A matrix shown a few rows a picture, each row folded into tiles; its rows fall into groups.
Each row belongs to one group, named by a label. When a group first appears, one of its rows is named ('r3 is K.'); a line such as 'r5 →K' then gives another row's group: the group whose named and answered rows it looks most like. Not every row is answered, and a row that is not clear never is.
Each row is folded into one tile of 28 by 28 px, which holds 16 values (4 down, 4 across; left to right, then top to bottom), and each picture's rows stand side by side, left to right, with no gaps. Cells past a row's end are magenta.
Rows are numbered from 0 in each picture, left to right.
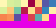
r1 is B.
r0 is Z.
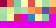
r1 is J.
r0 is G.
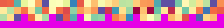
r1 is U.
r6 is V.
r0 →U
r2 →J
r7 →U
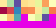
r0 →J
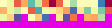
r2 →B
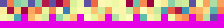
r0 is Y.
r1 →V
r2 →G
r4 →V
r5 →G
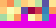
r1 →J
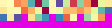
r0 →J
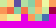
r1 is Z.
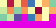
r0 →Z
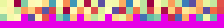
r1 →V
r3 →B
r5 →Y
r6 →B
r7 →U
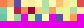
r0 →U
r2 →G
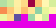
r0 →J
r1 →G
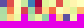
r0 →Y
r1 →Y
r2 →B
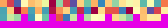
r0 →U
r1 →Z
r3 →Y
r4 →U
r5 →U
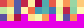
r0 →G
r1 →G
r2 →B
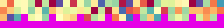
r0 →B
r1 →Z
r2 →V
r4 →U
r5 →U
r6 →Z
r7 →V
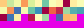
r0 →B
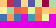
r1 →V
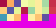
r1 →Z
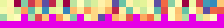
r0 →V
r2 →U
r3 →J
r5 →Z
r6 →V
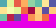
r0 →J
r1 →V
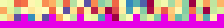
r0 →J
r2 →U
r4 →B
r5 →Y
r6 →Z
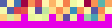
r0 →U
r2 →B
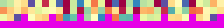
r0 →J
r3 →Z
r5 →V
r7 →J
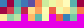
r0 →Y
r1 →Y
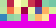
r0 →Y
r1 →G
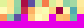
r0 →Z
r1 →V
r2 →J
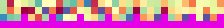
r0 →Y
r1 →J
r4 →Z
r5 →Z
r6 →J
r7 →B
